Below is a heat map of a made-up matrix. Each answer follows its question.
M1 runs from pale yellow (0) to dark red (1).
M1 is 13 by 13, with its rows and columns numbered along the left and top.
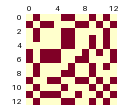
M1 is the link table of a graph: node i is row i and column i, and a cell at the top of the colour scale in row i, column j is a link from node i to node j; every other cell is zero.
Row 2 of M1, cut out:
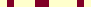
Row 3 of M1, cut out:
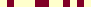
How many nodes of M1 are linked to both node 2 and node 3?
4
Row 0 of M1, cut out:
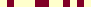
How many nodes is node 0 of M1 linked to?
5
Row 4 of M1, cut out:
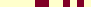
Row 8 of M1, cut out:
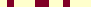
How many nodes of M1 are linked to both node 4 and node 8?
3
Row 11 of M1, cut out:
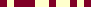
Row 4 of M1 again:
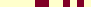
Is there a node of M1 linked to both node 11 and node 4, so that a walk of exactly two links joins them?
no
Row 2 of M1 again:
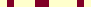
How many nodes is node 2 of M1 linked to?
4
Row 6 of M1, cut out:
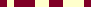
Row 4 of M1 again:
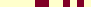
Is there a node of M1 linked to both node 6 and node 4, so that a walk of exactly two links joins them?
no
